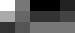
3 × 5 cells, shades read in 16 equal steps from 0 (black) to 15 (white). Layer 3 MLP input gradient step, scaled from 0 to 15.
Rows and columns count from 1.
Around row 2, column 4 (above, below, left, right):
0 7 3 4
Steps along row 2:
down down same up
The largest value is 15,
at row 1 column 1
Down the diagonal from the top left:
15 6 7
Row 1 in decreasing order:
15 7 2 0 0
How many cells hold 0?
2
